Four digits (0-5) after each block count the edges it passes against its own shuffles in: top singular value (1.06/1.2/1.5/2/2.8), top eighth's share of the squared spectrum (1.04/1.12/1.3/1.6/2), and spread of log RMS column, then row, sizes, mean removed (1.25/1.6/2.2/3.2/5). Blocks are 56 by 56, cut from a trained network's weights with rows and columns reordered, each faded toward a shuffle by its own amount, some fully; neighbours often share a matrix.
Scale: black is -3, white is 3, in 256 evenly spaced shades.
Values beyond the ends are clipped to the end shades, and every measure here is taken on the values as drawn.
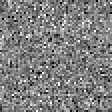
0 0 0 0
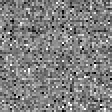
2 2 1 0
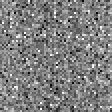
1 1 0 0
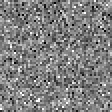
0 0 0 0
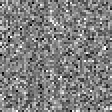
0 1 0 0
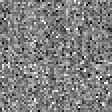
1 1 0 0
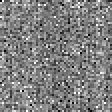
2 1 0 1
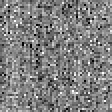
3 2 0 1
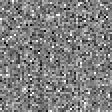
0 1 0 0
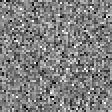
0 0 0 0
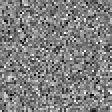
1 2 1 0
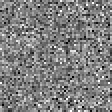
1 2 0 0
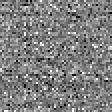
2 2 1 1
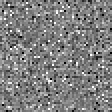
0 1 0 0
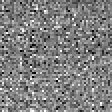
3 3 2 0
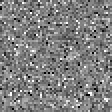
0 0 0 0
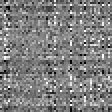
3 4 3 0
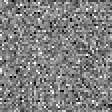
1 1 1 0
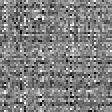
3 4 3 0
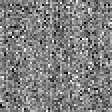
2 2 0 1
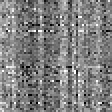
4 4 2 3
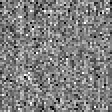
2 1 0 1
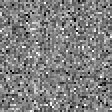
0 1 0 0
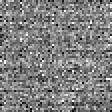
3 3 2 0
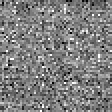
2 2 2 0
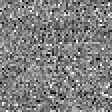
1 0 0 0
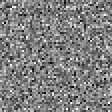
1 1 0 0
